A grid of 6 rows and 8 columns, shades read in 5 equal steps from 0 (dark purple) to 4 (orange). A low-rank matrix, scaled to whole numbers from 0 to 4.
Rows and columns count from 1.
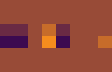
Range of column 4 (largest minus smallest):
2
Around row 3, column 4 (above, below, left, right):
2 4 2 1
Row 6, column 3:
2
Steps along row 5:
same same same same same same same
